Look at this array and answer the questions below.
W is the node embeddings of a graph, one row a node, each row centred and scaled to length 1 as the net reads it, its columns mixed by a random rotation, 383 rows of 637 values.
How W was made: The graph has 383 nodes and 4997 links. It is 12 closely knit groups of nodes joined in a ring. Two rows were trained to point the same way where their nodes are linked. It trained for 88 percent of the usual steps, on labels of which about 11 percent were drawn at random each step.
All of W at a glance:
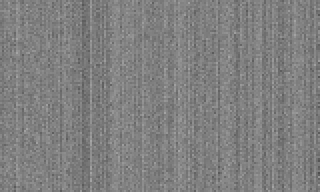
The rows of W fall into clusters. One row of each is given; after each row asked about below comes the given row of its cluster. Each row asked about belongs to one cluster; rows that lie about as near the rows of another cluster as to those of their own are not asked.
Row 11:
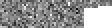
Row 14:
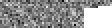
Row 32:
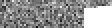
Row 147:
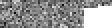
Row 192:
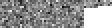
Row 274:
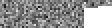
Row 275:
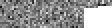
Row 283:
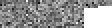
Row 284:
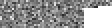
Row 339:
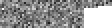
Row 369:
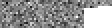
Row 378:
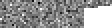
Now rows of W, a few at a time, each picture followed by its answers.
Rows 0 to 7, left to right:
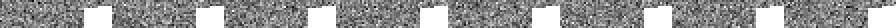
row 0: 378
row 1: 32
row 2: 192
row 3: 274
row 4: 192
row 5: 339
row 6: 147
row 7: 192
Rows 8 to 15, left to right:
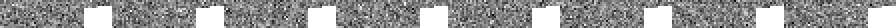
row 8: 32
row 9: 283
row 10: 339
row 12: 274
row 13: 275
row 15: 283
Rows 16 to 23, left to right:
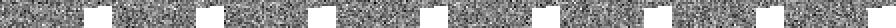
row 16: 378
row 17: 32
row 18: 32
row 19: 378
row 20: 14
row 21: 147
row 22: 284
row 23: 284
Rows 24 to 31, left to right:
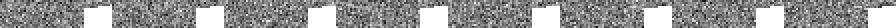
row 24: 378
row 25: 283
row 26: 274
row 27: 339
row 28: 274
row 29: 284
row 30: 378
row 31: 284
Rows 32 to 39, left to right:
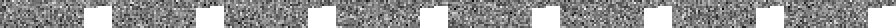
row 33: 14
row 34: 32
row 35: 11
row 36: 147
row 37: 11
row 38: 274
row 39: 275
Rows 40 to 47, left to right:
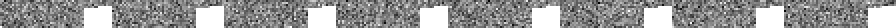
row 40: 11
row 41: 32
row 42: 147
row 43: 339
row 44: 369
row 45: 283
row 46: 192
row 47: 32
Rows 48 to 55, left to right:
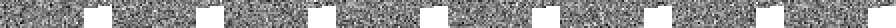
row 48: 192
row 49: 275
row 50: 147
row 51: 32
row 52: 11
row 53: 14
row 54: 274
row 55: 32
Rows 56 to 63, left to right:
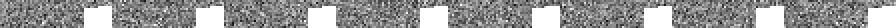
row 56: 274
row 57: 378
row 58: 283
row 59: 339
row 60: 32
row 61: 275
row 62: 339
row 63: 369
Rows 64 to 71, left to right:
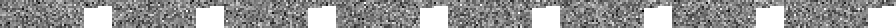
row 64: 283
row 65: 283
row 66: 339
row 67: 369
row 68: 339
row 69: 369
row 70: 369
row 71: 378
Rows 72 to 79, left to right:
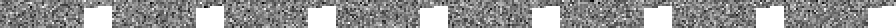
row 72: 369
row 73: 378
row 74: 378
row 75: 339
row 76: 32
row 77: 378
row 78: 284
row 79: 378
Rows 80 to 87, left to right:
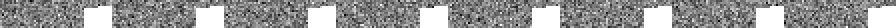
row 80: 11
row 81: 192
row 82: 378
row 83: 14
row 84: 192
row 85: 192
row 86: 275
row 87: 32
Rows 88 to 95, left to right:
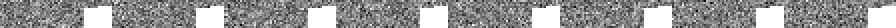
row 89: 284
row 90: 192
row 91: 147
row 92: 14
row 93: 192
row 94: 378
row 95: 274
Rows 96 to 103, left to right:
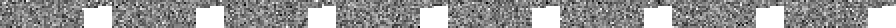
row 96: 284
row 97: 275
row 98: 192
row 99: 32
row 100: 378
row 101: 378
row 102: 11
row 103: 14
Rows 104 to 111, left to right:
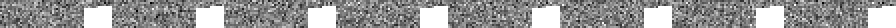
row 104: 32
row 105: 378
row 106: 339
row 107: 32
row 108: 369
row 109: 275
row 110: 147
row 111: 378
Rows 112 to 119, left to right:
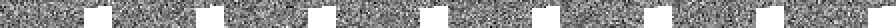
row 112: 275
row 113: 147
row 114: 192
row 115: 378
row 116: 11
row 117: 369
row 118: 369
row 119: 275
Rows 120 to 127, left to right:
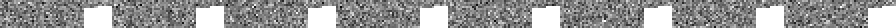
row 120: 369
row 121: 275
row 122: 369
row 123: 275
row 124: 275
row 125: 274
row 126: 11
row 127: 274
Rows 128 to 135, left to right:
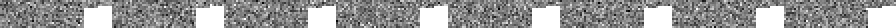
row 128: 369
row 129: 147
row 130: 378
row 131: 14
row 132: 274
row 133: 378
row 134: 11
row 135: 284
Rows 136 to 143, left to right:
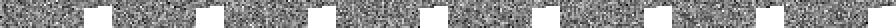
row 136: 192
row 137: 192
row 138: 14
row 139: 284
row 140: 32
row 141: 32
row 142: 14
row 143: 275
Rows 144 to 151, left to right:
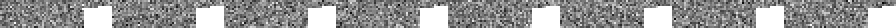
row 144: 284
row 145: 274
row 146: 192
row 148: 369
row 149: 32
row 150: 339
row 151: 14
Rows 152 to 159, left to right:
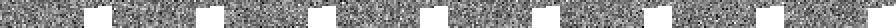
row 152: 284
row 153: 339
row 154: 283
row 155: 11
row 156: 339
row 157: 284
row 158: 274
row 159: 147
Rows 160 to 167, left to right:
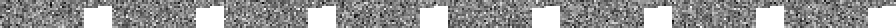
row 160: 192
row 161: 11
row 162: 378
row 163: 369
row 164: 32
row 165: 275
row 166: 14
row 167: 11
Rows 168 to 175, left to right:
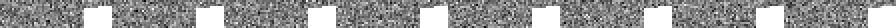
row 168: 339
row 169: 378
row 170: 339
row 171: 274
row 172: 275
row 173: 11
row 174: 32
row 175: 369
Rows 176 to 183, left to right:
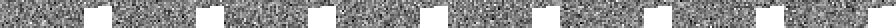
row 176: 274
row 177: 275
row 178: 32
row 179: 274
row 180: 274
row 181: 192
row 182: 14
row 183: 192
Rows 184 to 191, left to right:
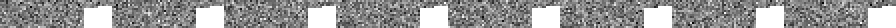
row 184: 369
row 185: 192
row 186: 275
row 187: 274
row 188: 11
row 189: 284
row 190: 192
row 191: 283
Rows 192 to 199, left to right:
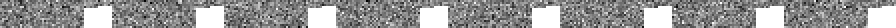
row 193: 378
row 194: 32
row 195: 11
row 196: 274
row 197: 284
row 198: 192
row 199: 192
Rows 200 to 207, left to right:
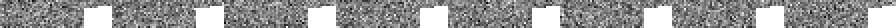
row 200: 192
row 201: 284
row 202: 32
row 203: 11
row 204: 283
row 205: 192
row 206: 339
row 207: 274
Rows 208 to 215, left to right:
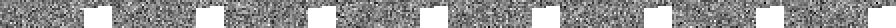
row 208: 284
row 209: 369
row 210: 339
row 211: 378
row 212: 14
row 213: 275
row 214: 283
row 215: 283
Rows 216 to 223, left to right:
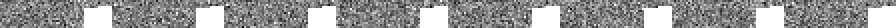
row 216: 369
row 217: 275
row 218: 275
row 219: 192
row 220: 369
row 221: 284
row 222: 147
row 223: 275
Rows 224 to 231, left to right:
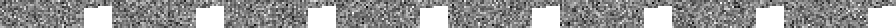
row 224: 11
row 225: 369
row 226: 147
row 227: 369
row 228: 192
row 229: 283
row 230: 192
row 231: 283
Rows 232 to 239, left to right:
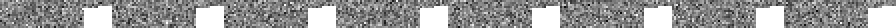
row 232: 14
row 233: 32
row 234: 378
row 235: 339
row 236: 284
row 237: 275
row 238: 275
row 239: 369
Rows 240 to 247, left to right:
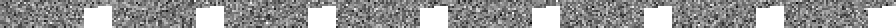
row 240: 369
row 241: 339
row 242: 274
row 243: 378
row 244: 275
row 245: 284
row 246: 274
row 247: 284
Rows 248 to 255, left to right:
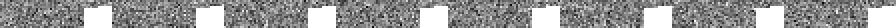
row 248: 274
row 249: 32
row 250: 283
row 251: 369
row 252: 147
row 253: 339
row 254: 284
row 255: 378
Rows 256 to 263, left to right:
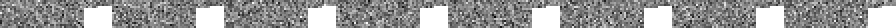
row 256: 32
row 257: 32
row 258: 369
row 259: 192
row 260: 369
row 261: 275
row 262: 275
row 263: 369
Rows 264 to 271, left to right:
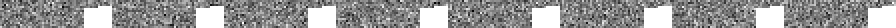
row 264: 192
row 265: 32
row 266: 192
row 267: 14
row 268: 378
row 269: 274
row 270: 284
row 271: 274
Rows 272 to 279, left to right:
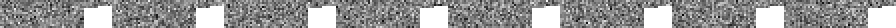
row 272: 192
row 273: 274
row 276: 32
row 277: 274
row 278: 32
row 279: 283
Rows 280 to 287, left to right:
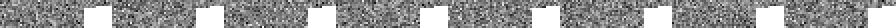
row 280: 32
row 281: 192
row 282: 14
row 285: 192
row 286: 32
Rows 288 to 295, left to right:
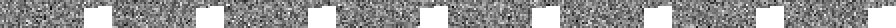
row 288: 274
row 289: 11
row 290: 275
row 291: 275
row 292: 32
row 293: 274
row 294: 283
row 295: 147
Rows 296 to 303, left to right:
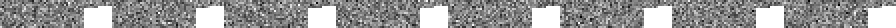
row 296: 11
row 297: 369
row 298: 283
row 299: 339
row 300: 275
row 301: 192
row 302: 284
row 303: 147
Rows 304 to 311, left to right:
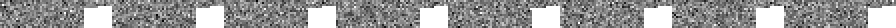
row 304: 275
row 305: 274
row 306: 378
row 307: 14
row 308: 284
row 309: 192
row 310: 378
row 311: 275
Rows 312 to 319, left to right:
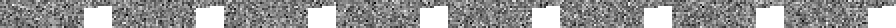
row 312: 32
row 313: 339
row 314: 284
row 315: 283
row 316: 14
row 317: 11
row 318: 369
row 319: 14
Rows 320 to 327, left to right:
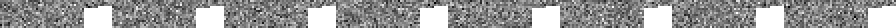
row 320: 283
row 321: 11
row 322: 284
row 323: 14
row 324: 275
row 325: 147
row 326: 14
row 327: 275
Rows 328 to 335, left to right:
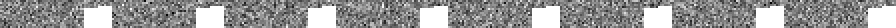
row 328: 147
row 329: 378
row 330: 192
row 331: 339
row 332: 11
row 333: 14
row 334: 14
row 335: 11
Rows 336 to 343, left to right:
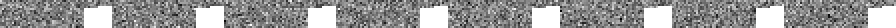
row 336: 339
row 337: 284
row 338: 14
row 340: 275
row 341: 32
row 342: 274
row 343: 274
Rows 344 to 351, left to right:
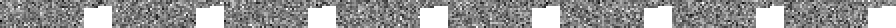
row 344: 14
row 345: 274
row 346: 14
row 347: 11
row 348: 14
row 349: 283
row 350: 369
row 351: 369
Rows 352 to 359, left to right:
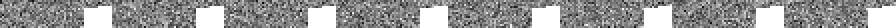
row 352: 378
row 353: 32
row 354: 378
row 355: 369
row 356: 192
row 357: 14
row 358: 369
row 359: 284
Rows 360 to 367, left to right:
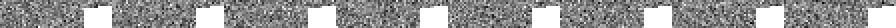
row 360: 284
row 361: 274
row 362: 275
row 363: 339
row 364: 274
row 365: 378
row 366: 32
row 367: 378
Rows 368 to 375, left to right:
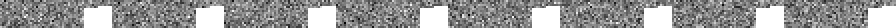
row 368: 11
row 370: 32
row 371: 283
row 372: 11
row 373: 369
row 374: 192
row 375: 369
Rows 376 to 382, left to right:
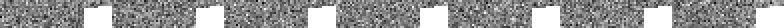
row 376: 274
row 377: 192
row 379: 274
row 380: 283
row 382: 369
